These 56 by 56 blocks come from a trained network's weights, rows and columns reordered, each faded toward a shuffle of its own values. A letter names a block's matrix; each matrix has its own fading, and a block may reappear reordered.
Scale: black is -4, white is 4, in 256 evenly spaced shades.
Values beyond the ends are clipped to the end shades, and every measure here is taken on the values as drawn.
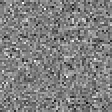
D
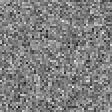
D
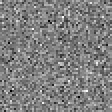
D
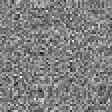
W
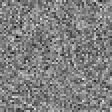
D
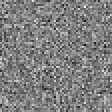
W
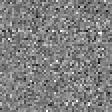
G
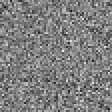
D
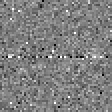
G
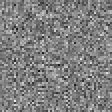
W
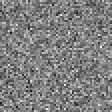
D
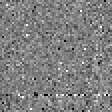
G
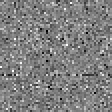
G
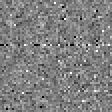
G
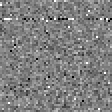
G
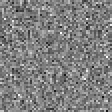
D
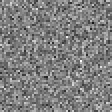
D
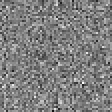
W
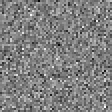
D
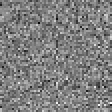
W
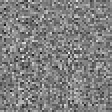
W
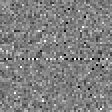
G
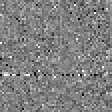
G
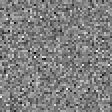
D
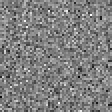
D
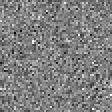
D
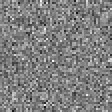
W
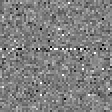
G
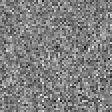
D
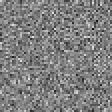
W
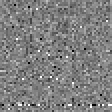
G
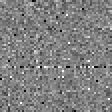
G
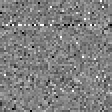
G
